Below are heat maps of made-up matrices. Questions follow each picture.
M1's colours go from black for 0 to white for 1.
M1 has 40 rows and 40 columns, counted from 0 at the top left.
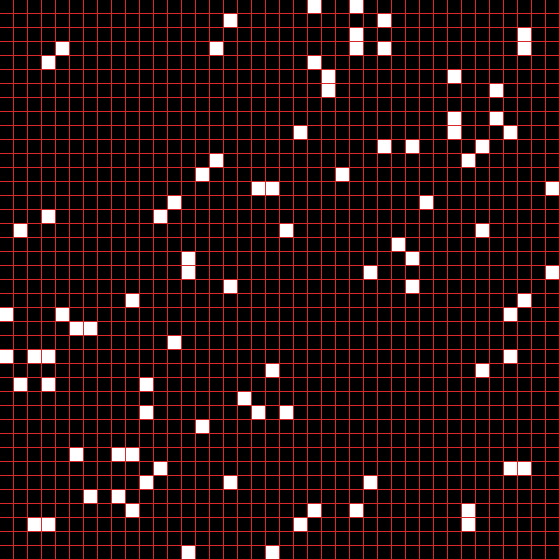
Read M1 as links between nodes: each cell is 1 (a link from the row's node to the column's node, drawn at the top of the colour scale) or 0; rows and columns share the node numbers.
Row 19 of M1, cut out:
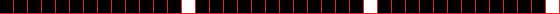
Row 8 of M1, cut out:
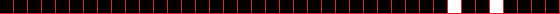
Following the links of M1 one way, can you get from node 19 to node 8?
yes
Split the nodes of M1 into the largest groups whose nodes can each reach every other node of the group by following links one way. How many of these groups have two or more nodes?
3
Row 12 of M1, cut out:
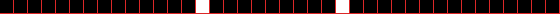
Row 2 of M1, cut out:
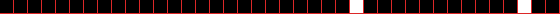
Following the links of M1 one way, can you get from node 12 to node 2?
no
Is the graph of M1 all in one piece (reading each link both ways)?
no
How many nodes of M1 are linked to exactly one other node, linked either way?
4
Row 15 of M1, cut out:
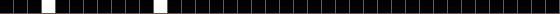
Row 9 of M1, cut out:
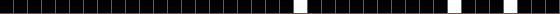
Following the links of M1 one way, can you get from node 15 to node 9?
yes
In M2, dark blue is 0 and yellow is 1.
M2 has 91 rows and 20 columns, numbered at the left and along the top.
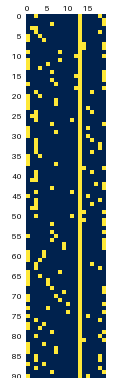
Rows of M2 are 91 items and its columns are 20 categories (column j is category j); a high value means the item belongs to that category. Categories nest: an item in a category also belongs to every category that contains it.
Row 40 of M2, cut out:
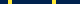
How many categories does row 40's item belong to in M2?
2
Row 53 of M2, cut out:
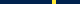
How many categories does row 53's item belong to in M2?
1
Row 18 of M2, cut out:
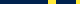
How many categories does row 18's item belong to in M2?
3
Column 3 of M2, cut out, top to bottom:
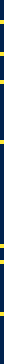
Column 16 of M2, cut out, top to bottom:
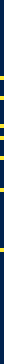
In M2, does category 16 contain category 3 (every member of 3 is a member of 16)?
no
